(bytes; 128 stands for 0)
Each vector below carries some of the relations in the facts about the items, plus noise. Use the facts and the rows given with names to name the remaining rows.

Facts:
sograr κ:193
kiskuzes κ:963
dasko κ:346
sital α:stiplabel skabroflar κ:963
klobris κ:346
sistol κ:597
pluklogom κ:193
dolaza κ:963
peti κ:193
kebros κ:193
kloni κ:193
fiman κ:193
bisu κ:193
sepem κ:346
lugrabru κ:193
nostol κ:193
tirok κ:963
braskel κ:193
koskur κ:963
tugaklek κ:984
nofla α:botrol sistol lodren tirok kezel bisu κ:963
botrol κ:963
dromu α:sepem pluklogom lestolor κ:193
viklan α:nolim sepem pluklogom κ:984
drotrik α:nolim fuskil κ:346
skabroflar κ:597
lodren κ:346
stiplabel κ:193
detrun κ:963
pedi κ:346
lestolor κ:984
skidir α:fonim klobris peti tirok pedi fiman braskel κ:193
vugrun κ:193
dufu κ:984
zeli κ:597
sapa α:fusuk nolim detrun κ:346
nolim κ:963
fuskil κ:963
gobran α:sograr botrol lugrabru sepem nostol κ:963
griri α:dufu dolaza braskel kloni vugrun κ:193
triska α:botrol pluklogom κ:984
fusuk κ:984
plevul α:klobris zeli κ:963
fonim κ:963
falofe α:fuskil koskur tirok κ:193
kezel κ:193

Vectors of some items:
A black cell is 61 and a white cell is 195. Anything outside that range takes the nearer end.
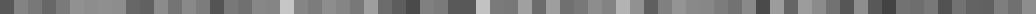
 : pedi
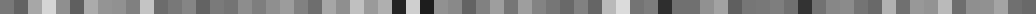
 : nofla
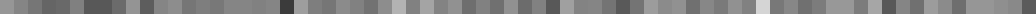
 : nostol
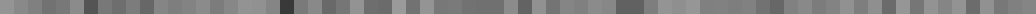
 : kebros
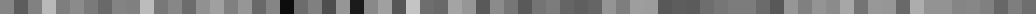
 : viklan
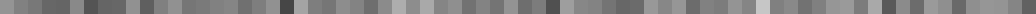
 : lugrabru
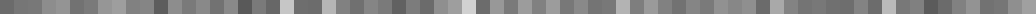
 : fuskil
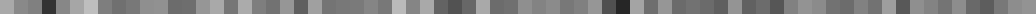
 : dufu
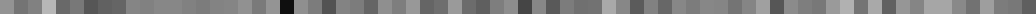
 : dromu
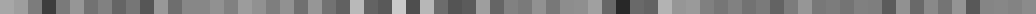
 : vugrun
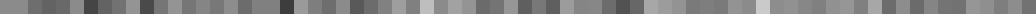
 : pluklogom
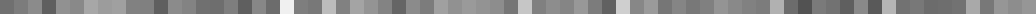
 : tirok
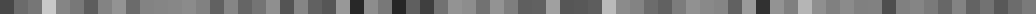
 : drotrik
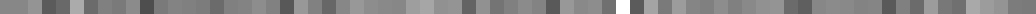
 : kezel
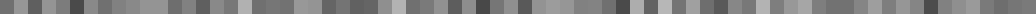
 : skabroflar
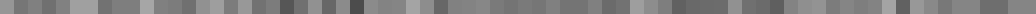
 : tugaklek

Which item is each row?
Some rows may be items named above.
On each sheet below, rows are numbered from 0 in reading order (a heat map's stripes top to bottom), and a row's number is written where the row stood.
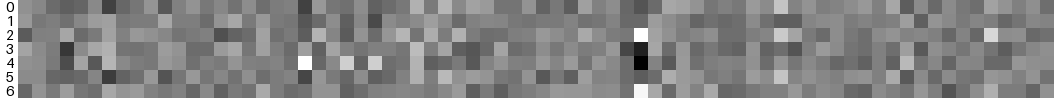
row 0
pluklogom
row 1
tugaklek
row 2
sistol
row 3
dufu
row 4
dolaza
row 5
pluklogom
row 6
zeli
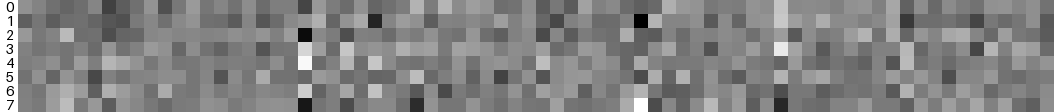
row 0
pluklogom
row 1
sepem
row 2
dromu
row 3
botrol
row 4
fonim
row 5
skabroflar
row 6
plevul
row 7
falofe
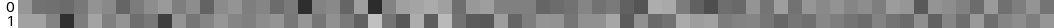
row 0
lestolor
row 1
braskel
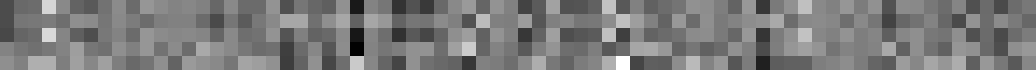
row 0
sapa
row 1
lodren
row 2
sapa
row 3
fusuk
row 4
skidir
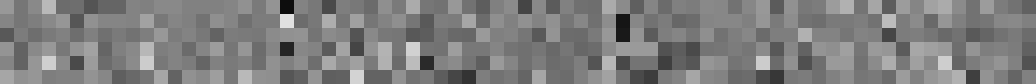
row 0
dromu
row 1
kiskuzes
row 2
dasko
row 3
triska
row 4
gobran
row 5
griri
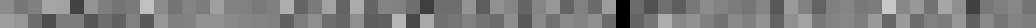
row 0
sital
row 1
stiplabel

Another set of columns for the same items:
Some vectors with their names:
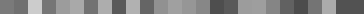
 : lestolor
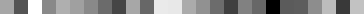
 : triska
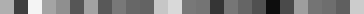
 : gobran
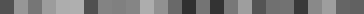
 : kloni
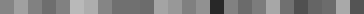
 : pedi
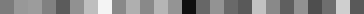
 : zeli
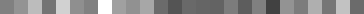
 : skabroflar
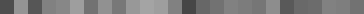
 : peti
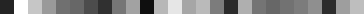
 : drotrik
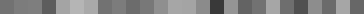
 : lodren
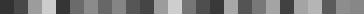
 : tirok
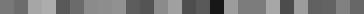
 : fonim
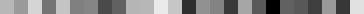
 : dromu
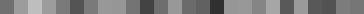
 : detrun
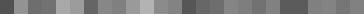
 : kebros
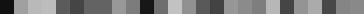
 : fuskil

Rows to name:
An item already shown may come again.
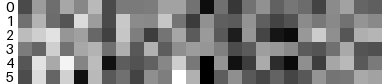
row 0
braskel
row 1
stiplabel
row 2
sital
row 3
lestolor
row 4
griri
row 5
skidir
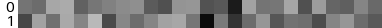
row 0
fonim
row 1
braskel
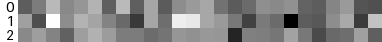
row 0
tugaklek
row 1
triska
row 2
dasko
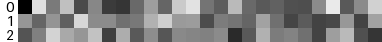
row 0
falofe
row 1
pluklogom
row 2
dufu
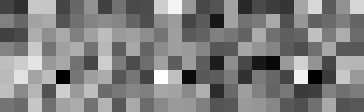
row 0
nofla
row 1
fonim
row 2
sistol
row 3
lestolor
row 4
sital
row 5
plevul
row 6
sepem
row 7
lestolor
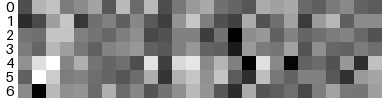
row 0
fusuk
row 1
tirok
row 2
dolaza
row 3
kiskuzes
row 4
viklan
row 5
sapa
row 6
botrol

